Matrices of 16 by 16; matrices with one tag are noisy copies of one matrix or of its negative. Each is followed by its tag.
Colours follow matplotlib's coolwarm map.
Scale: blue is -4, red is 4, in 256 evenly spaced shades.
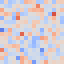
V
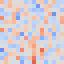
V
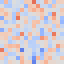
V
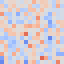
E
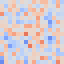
E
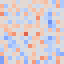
E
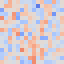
V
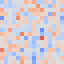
V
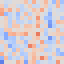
E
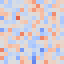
V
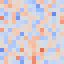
V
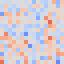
E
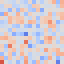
E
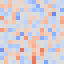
V
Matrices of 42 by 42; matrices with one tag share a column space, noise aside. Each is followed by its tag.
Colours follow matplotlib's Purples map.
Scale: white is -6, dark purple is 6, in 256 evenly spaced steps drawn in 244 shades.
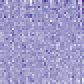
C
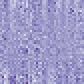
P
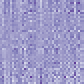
P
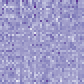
C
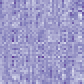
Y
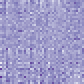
P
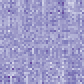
P
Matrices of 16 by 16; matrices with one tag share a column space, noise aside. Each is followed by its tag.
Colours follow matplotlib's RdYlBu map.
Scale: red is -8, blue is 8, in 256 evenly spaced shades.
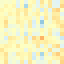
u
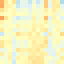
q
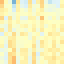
q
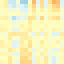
q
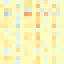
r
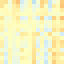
q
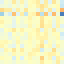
r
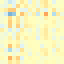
r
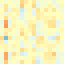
u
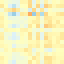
r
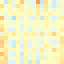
q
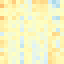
q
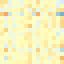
r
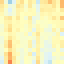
q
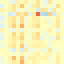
r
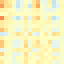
q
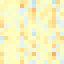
u
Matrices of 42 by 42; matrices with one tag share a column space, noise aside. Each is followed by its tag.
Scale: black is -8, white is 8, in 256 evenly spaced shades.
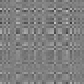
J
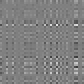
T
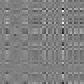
J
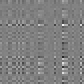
T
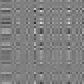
J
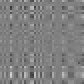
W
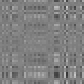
W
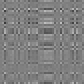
J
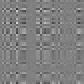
J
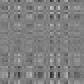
W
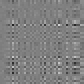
T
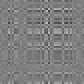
J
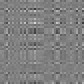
J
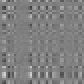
W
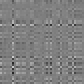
T
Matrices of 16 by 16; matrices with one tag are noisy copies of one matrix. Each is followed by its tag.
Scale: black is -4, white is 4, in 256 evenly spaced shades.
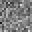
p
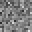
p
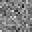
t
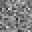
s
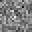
t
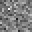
s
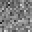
p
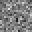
s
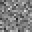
s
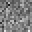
p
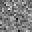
s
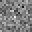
t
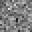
s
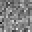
p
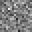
s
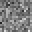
p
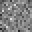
s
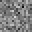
t
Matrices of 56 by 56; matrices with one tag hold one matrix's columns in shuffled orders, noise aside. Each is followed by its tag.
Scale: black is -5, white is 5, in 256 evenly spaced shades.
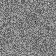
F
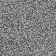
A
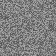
A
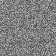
A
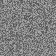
F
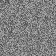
F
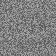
A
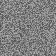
A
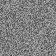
F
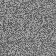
A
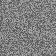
A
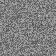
A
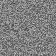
A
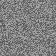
A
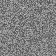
F
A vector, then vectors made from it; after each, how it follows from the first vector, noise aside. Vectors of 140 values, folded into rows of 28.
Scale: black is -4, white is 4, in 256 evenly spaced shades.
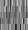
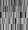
wrapped around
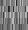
wrapped around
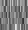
sign-scrambled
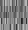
wrapped around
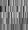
wrapped around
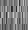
wrapped around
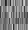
wrapped around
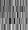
wrapped around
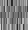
reversed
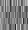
sign-scrambled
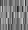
wrapped around
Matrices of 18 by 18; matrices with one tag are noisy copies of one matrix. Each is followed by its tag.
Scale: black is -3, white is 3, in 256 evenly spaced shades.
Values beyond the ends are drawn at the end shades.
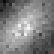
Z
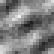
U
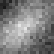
Z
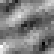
U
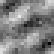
U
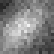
Z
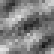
U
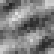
U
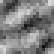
U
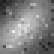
Z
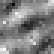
U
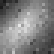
Z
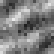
U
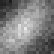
Z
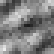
U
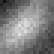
Z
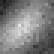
Z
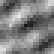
U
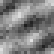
U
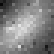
Z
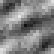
U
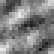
U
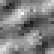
U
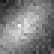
Z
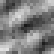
U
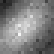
Z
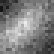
Z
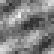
U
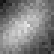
Z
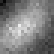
Z
